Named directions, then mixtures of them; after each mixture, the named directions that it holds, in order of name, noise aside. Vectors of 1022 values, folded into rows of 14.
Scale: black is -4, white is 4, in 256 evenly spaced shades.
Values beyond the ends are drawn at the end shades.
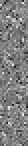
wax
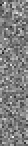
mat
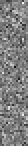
mat, wax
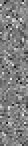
wax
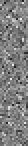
wax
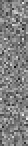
mat, wax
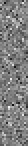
wax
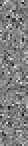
wax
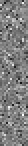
wax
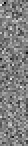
mat, wax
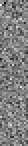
mat, wax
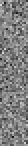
mat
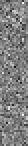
mat, wax
